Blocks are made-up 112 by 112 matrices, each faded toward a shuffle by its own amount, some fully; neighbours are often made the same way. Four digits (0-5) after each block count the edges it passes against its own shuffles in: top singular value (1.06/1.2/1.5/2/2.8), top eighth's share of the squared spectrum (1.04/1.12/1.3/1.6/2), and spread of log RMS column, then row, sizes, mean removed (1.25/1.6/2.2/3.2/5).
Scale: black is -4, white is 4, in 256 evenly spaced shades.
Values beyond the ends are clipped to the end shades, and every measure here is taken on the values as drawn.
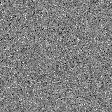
0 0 0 1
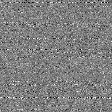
2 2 0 4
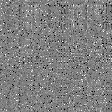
4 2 1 1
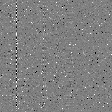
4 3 1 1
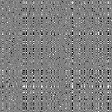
5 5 4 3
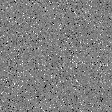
3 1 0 0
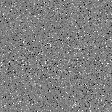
2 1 0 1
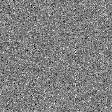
1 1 2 0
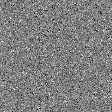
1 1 2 0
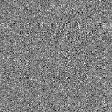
4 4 2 2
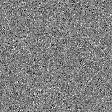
2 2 0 0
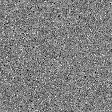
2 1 0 0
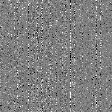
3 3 4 0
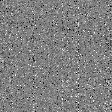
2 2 2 0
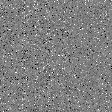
1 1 1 0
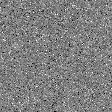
0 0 0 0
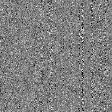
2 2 3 0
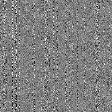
2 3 4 0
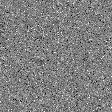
0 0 1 0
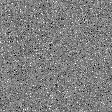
0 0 0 0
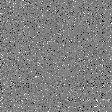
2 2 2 1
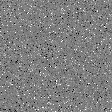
0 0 0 0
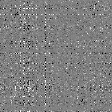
3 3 3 3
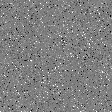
0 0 0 0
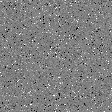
0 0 0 0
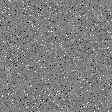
0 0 0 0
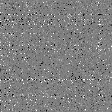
2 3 2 2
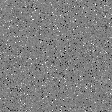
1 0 0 0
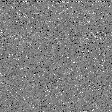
2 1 0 2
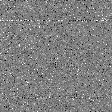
2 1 0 1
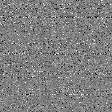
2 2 0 3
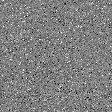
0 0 0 1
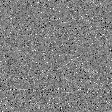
1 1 0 2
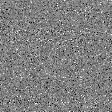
0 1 0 2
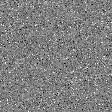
0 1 0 1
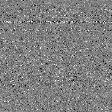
2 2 0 3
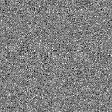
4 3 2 1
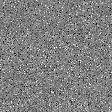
3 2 0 0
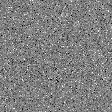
2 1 0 0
